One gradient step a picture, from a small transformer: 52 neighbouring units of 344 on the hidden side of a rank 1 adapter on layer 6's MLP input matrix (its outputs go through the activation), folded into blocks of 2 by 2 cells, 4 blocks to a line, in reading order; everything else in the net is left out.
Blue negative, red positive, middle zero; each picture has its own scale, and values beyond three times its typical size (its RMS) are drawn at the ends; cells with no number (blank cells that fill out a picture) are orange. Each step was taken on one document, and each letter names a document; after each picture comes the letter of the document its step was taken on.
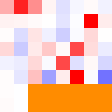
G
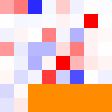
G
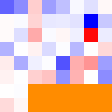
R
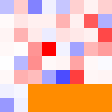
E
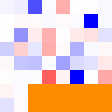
G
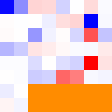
R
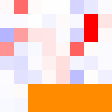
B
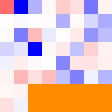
E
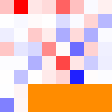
G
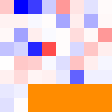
E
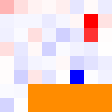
B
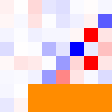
R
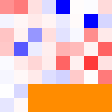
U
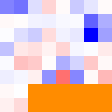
R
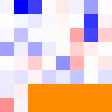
E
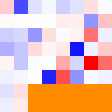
R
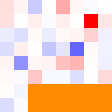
U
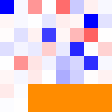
U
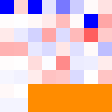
U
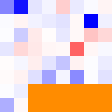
G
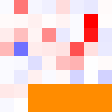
G
